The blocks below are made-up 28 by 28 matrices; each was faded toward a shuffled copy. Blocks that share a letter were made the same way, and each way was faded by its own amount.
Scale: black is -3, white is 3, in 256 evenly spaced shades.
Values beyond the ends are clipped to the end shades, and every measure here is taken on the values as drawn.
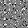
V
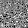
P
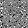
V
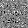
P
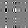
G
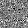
P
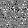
P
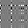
G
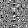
V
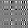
G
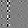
G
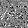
P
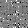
V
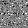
P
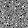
P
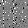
V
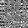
V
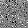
V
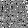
V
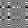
G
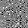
V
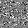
P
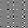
G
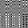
G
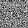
P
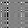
G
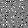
V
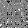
V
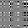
G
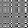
G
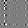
G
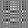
G
